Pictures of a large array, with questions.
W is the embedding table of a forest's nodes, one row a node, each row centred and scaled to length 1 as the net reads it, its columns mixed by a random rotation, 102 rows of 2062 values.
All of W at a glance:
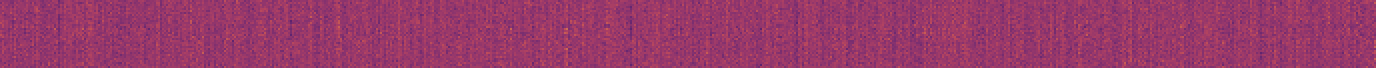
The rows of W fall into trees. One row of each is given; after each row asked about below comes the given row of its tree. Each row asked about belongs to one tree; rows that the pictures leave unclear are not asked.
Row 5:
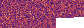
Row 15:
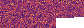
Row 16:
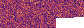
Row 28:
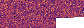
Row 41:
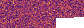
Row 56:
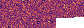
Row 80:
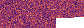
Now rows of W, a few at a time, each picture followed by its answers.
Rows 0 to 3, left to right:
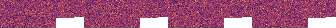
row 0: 41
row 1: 80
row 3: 80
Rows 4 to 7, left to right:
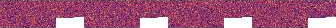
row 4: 80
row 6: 15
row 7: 56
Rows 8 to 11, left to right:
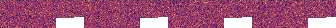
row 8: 41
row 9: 28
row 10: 15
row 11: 41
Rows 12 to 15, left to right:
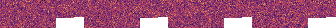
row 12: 56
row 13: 28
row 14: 16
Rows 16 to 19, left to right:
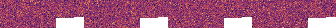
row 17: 41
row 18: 5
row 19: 28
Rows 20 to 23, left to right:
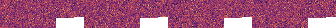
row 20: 28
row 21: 56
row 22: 80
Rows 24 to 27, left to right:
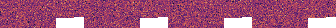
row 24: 5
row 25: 41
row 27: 80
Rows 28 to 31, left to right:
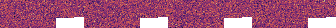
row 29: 15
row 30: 41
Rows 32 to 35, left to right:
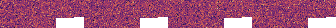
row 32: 41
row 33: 41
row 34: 41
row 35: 15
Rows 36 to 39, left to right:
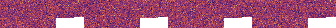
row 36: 56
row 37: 80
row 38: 56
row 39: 56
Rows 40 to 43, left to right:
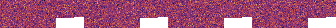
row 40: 56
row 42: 15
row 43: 15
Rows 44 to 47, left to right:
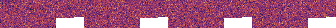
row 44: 15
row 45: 80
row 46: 15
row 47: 41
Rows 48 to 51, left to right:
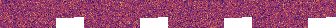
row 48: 15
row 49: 15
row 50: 28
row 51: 41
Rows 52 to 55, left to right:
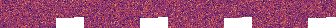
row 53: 41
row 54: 56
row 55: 28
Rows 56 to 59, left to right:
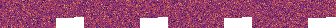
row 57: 5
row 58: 15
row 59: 15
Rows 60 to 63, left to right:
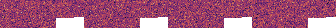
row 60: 28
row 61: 80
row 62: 5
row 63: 80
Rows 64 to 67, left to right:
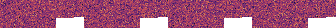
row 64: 80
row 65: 16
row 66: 80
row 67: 56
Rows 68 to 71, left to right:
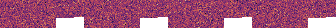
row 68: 56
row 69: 5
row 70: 28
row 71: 80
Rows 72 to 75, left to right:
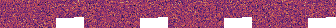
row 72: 56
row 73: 15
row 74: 15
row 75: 16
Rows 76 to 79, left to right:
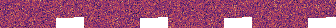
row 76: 80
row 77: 28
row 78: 56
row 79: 56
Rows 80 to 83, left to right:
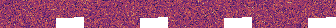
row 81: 41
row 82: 16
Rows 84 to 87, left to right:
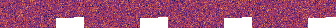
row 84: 16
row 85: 56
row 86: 15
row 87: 80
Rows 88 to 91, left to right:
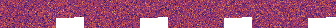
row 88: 41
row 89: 5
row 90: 80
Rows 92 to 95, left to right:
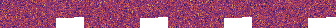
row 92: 5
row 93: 56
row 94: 56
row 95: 15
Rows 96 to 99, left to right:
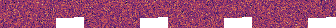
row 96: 15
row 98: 56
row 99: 28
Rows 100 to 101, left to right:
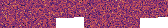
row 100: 5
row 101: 80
